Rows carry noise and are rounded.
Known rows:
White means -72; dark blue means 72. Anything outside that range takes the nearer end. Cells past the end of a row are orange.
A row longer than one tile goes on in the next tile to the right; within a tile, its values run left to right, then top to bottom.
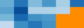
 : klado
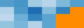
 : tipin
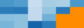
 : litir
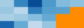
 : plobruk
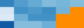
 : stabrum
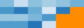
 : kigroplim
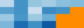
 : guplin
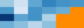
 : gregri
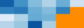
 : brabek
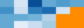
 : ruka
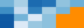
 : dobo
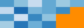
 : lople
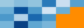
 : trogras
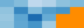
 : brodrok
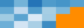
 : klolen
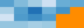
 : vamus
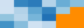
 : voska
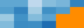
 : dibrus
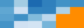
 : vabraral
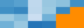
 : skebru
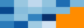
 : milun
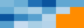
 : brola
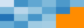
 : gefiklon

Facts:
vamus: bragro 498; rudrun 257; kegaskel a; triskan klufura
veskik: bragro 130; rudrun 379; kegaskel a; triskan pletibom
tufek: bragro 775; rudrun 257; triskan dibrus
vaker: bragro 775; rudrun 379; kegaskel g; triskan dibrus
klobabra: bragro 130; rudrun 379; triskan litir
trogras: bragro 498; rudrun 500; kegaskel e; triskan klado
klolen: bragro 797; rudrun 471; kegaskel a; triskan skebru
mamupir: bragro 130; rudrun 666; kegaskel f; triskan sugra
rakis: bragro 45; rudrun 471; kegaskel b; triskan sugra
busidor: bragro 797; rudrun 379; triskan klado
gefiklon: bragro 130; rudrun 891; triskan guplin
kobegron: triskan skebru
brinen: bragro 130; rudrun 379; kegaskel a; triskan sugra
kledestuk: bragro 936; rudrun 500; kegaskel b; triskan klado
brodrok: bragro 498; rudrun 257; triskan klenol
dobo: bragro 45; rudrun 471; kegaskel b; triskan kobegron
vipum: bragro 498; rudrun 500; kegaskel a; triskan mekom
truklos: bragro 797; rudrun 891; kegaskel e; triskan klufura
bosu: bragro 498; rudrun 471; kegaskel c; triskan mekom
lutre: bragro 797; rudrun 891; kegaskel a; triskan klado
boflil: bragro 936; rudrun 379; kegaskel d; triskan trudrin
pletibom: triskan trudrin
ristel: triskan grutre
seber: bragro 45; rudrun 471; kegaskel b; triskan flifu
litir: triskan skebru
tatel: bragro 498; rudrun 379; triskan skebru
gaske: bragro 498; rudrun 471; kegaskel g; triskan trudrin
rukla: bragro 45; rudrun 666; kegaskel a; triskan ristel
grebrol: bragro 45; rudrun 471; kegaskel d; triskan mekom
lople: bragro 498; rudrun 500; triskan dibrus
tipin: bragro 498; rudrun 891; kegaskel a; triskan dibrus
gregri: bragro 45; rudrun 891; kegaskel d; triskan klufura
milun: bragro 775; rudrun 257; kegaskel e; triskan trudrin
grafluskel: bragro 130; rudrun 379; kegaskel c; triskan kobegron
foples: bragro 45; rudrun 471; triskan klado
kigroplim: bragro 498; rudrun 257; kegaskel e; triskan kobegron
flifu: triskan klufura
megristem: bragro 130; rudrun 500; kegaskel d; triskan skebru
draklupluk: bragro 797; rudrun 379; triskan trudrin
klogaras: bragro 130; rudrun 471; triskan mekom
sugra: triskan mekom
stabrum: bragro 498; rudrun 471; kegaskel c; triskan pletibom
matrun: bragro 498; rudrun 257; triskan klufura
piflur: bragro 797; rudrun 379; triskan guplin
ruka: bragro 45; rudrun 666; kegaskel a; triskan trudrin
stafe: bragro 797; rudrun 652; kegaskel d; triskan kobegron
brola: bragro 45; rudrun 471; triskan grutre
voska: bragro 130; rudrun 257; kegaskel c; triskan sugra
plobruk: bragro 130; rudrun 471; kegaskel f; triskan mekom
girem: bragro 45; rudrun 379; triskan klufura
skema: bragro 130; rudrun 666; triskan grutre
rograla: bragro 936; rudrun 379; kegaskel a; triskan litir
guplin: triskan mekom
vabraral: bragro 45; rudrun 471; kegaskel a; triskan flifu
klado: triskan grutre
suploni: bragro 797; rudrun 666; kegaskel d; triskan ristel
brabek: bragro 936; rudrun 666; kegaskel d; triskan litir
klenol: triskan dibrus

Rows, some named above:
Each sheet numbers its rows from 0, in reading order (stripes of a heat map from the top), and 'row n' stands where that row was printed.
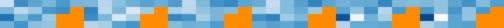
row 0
gefiklon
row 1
stafe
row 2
draklupluk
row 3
draklupluk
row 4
megristem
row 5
megristem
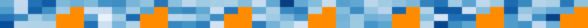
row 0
seber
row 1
grafluskel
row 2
kigroplim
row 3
mamupir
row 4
tatel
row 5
kledestuk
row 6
vaker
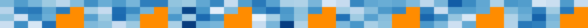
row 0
vipum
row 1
veskik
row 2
trogras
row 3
brabek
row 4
gefiklon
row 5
grebrol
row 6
boflil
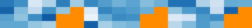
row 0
tufek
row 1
stabrum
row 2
rograla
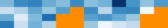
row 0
grafluskel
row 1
rukla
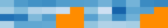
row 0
busidor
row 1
veskik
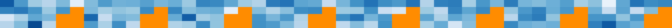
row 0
brabek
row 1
klobabra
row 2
suploni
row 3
klogaras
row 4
lutre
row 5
brinen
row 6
gaske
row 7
truklos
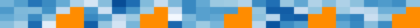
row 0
skema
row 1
rakis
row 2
bosu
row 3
kledestuk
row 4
piflur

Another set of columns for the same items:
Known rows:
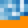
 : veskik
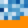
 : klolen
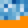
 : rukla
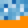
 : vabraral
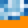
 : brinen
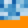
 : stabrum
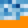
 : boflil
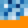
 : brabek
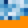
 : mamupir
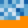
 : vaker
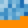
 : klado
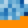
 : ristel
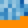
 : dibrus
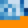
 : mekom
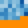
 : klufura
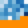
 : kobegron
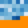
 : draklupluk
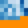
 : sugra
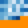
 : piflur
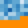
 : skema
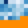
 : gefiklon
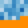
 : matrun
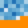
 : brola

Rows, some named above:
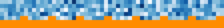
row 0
lople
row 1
seber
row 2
stafe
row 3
veskik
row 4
dobo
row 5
bosu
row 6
tatel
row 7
stabrum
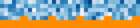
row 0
gaske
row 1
lutre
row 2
truklos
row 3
grebrol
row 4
tufek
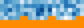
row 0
skema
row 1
trogras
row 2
kledestuk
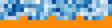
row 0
kigroplim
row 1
vipum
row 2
suploni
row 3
voska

